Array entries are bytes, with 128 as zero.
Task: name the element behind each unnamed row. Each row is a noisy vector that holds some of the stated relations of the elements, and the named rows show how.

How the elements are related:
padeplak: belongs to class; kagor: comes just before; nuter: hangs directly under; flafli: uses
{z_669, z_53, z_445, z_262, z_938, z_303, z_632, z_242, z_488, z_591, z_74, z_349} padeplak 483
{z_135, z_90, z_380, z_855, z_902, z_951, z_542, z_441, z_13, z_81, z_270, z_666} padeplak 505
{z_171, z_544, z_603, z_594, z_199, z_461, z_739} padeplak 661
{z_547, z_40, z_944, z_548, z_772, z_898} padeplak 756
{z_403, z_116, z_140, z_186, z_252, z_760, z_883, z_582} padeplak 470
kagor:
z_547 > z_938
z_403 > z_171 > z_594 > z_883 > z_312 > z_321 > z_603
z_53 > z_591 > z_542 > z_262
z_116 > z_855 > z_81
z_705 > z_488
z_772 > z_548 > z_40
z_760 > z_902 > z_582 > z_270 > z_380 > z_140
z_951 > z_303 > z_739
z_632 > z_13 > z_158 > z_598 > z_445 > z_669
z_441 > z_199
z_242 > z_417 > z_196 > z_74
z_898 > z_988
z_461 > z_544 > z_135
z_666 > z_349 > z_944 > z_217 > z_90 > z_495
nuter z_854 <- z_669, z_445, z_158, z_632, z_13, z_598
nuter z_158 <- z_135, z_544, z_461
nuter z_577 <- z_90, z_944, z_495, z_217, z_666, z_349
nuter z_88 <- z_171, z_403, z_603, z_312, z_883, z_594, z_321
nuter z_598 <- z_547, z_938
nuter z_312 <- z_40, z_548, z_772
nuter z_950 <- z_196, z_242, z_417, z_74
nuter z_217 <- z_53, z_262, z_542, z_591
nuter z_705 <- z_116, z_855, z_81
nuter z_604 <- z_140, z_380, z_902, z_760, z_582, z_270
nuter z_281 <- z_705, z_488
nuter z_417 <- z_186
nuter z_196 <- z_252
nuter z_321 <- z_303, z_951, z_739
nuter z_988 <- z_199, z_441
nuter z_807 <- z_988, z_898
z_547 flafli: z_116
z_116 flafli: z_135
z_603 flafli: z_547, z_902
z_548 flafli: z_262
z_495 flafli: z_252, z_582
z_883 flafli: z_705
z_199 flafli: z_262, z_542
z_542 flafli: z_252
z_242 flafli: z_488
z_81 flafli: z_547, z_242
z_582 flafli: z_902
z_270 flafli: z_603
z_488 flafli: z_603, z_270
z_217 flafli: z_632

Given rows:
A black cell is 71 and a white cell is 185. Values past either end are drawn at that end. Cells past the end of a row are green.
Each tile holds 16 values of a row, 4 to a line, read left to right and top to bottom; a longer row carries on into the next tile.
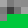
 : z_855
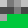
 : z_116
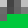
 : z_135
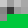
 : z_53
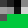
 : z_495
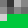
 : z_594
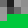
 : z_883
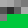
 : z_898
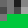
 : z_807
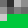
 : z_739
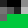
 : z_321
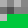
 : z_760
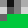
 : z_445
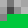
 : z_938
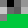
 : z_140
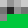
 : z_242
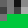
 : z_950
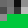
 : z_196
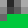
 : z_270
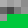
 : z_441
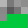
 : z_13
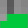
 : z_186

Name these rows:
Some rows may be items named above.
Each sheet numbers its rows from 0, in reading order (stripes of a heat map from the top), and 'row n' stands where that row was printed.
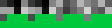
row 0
z_495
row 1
z_495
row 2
z_81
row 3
z_542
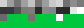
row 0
z_547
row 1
z_488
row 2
z_632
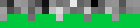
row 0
z_883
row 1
z_598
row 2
z_199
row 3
z_140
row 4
z_186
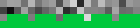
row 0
z_772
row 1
z_902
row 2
z_548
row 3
z_461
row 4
z_582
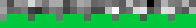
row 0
z_582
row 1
z_547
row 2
z_81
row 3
z_944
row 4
z_262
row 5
z_669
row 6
z_542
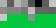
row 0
z_544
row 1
z_603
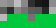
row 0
z_403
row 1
z_312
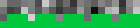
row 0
z_944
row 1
z_171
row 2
z_88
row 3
z_40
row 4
z_74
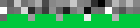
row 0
z_262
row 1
z_705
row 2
z_951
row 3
z_217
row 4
z_760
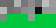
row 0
z_252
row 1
z_303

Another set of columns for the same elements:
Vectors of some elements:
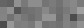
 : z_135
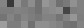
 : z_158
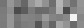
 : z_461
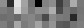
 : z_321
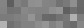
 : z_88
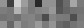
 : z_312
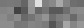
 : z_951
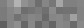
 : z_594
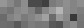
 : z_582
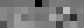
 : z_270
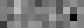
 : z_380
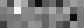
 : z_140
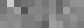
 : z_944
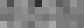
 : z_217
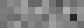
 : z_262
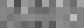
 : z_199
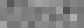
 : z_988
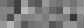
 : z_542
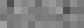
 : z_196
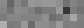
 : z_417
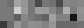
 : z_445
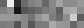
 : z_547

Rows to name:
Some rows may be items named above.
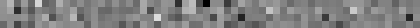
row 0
z_116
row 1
z_544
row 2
z_495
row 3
z_74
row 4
z_74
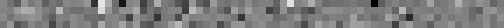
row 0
z_252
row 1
z_321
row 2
z_542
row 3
z_951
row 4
z_270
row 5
z_303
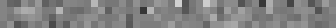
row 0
z_252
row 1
z_40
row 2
z_53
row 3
z_598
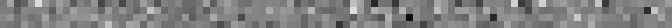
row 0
z_632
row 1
z_488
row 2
z_902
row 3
z_186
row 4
z_669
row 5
z_445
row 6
z_898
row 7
z_548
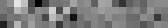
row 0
z_603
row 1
z_883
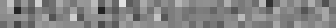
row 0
z_116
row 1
z_116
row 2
z_171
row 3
z_242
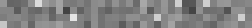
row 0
z_705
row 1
z_544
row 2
z_772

